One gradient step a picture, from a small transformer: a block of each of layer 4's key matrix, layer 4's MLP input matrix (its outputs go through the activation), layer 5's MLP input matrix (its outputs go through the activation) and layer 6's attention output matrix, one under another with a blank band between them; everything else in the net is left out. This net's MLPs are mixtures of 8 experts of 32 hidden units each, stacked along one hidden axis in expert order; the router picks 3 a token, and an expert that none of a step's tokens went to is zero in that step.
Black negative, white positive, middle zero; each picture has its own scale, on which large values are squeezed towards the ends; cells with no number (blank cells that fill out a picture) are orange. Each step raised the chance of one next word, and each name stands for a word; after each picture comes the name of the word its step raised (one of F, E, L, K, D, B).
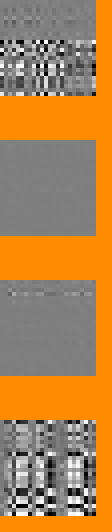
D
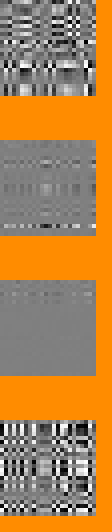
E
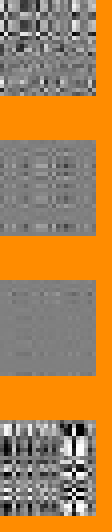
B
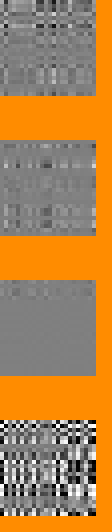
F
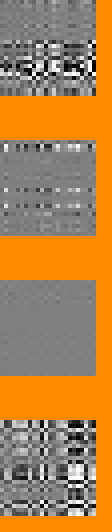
D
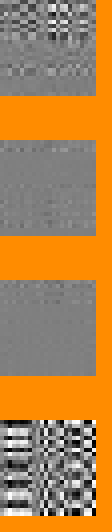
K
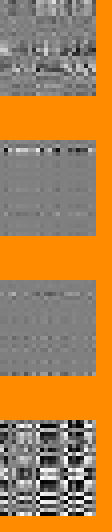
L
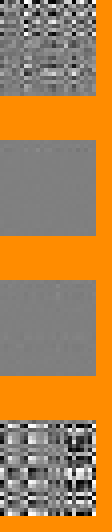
L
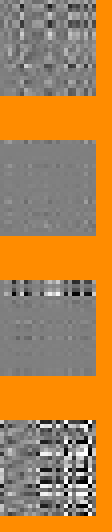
F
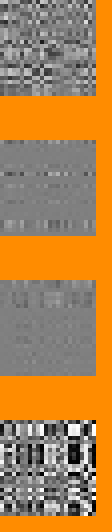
B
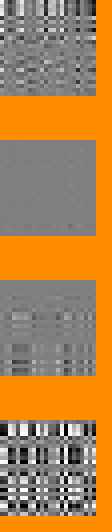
B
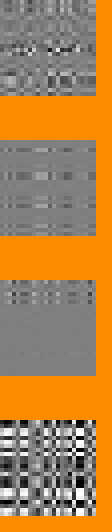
K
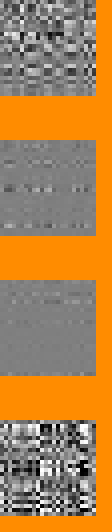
E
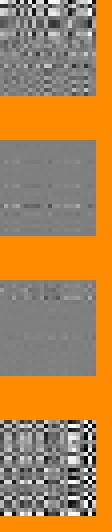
L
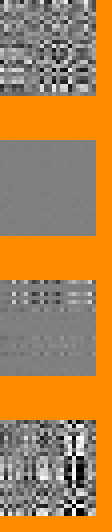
D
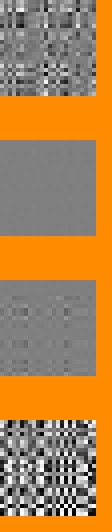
D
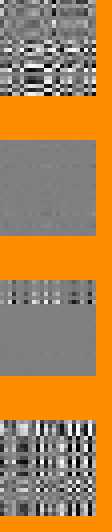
B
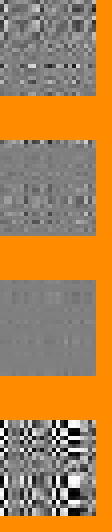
K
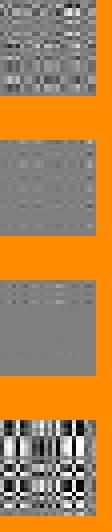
B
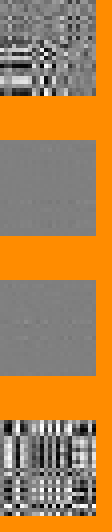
B
